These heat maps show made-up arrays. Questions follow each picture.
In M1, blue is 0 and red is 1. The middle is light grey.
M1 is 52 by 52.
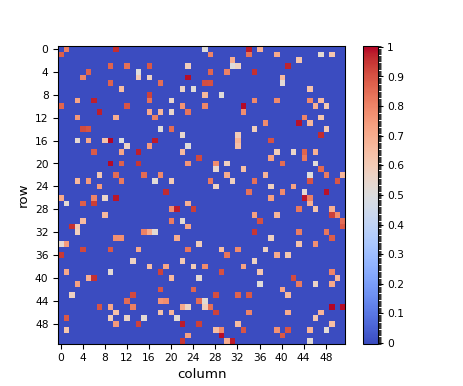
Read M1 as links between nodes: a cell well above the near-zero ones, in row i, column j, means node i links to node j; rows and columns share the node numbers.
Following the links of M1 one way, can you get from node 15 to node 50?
yes
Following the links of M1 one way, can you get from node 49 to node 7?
yes
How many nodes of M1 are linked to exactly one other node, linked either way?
0
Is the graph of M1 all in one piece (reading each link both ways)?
yes
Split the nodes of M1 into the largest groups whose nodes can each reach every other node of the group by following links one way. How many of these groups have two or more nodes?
1
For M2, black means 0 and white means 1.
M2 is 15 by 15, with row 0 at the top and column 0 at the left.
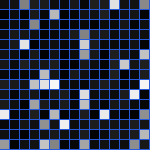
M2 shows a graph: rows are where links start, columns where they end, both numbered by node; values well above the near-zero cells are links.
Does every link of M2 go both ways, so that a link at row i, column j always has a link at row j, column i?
no
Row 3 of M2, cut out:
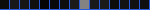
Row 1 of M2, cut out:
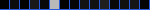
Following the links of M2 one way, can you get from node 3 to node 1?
no
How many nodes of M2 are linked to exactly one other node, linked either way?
3
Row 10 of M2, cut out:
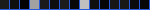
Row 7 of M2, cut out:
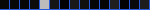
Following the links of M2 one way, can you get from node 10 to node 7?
no
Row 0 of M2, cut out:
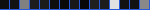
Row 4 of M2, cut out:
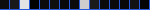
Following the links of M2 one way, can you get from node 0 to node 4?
yes
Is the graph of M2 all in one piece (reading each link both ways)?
yes
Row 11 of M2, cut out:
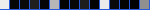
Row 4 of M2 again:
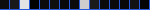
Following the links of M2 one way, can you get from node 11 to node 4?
yes
